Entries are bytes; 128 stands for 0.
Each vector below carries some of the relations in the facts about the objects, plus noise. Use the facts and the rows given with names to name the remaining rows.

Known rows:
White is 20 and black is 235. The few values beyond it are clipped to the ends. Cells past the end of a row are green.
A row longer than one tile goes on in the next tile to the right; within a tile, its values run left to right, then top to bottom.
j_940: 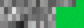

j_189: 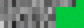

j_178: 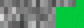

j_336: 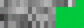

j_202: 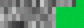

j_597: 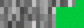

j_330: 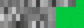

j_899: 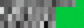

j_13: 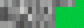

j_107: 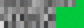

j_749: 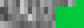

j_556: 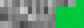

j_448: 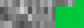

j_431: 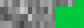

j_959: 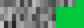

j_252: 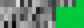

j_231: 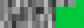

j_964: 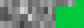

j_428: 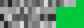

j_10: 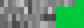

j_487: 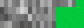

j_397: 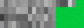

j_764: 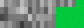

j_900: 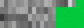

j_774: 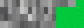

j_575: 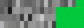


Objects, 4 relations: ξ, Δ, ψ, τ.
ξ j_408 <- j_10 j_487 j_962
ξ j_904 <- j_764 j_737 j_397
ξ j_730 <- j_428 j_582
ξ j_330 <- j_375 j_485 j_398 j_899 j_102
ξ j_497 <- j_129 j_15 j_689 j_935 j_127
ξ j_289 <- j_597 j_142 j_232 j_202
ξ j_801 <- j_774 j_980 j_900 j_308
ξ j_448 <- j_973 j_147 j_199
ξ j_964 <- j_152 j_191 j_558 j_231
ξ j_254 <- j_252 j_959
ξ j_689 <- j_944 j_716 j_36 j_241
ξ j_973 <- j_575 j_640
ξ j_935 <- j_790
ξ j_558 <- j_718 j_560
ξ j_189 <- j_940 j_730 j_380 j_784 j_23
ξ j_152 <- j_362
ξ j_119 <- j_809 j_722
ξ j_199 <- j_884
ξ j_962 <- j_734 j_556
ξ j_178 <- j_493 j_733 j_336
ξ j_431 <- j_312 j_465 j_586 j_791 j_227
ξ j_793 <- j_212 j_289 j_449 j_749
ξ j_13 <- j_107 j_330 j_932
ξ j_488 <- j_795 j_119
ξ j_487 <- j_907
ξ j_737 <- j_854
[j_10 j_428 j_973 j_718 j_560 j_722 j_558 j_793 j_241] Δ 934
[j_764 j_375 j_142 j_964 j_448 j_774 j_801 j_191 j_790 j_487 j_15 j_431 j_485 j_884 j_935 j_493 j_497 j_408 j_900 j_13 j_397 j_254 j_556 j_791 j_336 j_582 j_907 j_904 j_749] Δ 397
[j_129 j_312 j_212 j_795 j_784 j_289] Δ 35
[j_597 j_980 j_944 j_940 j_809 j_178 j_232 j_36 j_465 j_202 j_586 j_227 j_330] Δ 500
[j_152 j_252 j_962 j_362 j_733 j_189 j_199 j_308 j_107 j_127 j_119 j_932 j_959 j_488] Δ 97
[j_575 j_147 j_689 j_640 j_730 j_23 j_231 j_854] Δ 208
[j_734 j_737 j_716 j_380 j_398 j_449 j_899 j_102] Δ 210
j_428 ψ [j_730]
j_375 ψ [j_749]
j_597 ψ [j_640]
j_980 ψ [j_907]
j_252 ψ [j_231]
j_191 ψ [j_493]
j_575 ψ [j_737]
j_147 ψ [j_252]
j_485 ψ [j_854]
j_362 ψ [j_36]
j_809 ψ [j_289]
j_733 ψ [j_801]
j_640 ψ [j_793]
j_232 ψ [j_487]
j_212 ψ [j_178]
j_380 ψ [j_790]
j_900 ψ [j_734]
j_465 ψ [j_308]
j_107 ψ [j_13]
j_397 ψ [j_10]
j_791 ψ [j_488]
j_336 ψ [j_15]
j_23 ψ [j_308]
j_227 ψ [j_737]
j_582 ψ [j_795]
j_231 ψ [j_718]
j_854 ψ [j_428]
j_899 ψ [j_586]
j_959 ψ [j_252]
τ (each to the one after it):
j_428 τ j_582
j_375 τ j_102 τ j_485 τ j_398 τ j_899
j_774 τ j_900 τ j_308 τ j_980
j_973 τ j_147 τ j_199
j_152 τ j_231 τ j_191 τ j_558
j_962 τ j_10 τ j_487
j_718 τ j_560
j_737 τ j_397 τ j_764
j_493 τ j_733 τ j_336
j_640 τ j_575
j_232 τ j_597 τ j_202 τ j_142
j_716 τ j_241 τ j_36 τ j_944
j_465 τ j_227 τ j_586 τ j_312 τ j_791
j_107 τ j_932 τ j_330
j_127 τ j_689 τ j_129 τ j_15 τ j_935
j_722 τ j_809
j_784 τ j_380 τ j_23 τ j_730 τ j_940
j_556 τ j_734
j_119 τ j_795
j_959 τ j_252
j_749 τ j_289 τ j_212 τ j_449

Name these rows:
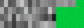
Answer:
j_718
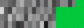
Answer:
j_398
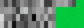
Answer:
j_308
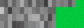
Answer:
j_734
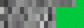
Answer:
j_380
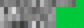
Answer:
j_36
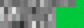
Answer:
j_944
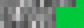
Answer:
j_129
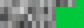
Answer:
j_15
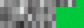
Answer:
j_142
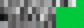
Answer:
j_640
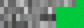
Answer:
j_560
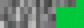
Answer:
j_784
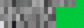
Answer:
j_127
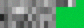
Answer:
j_791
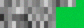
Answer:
j_485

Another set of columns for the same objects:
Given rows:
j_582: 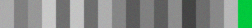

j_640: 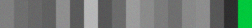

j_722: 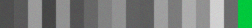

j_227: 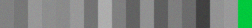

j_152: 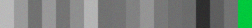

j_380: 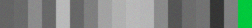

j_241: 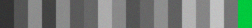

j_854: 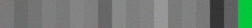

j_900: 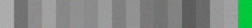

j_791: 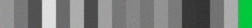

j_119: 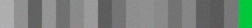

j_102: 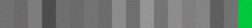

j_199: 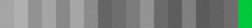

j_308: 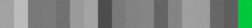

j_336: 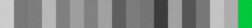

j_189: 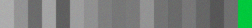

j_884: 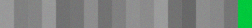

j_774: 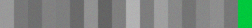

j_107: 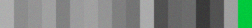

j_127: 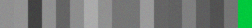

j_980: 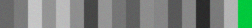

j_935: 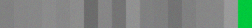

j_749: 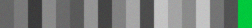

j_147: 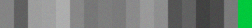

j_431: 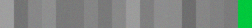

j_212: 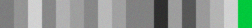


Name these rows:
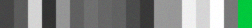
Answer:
j_10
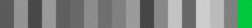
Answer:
j_289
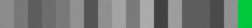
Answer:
j_899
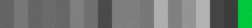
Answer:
j_730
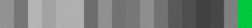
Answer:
j_575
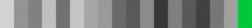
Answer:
j_733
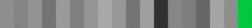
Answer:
j_465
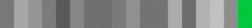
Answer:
j_795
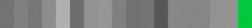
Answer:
j_597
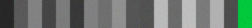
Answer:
j_718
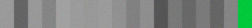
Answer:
j_23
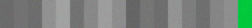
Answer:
j_232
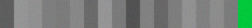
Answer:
j_940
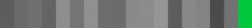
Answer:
j_689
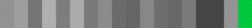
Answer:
j_252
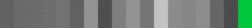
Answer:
j_737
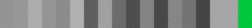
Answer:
j_809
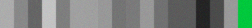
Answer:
j_959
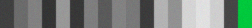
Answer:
j_793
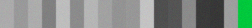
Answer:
j_362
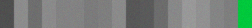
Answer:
j_202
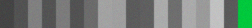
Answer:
j_428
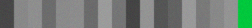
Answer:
j_944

